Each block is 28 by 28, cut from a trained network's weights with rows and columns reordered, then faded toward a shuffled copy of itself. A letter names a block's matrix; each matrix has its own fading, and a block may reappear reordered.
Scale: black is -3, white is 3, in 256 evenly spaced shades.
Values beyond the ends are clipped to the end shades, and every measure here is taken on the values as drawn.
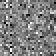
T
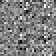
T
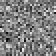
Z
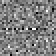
T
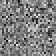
Z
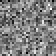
Z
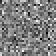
Z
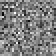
Z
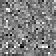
T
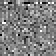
T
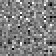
T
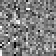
T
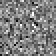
T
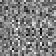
Z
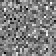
T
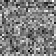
Z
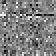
T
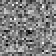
Z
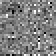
T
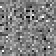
T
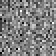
Z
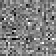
T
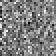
Z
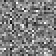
Z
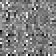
T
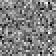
Z
